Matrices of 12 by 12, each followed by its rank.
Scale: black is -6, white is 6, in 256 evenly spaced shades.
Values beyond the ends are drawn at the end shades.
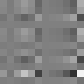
one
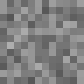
full rank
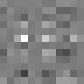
two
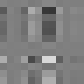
one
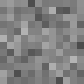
full rank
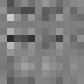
two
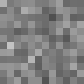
full rank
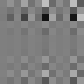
one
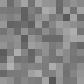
full rank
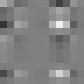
one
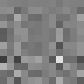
two
